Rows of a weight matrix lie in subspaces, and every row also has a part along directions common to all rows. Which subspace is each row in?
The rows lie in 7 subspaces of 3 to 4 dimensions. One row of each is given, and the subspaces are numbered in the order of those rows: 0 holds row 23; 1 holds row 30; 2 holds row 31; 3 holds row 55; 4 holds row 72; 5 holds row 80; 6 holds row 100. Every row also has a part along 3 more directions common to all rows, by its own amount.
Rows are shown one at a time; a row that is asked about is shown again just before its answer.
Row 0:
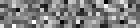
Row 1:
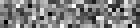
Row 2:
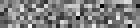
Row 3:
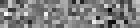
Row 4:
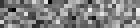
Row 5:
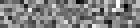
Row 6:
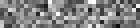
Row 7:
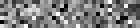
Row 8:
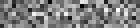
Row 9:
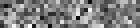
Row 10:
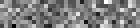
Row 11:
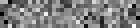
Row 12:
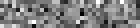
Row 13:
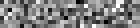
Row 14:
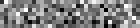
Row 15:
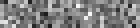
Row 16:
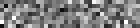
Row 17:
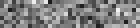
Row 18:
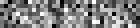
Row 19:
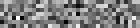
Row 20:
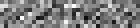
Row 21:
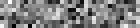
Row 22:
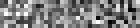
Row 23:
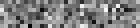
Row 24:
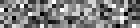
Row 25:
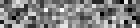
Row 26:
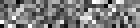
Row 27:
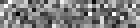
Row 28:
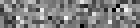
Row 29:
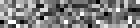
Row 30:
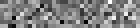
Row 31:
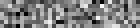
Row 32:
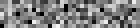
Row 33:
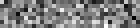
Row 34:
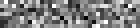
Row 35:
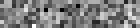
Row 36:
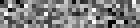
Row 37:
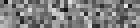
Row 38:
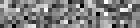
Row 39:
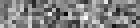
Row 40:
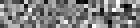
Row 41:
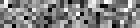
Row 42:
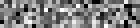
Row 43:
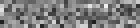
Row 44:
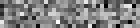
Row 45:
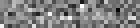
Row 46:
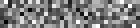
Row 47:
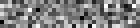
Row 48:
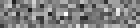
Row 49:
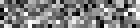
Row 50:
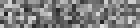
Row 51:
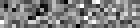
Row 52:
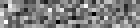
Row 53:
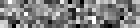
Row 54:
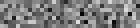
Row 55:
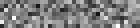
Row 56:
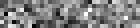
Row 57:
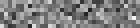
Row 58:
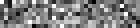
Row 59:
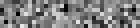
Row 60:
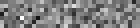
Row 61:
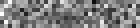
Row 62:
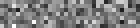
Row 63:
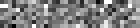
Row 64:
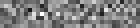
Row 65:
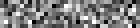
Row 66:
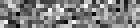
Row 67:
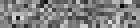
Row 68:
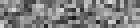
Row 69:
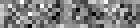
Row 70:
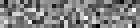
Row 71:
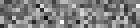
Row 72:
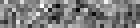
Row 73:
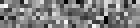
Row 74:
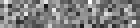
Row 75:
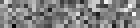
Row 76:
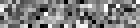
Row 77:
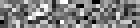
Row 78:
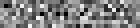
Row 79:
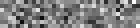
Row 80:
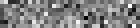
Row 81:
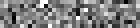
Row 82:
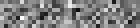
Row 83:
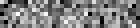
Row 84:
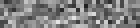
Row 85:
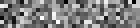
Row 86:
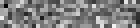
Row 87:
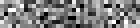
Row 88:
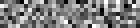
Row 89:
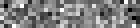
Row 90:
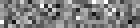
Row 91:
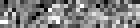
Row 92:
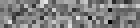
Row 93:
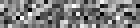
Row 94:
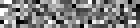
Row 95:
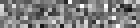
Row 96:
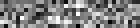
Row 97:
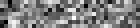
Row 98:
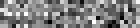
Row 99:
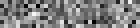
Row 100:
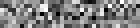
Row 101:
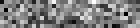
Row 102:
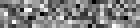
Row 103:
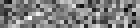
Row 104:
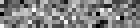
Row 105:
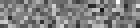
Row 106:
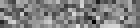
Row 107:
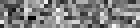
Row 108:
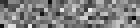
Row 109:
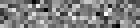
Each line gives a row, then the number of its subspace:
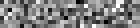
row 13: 0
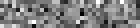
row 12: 1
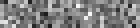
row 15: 5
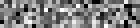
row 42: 3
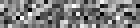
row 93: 4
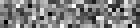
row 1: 3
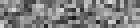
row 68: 2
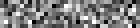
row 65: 5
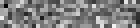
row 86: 3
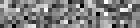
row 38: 1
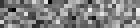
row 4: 6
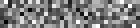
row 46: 5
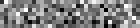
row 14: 3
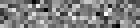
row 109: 6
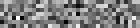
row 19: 4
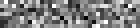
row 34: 5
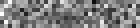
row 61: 5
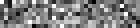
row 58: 3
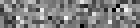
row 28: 0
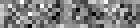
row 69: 4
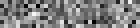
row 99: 1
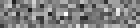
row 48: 6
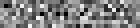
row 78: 6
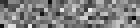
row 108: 6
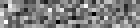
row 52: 2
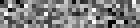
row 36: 2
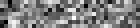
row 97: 2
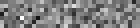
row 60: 4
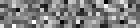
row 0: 1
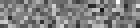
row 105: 0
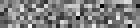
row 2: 4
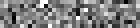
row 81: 4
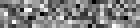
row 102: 6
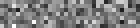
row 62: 1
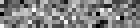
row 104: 5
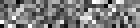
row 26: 3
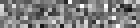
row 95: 0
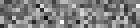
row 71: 1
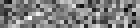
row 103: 1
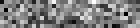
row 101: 3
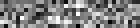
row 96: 4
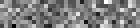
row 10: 1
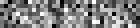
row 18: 5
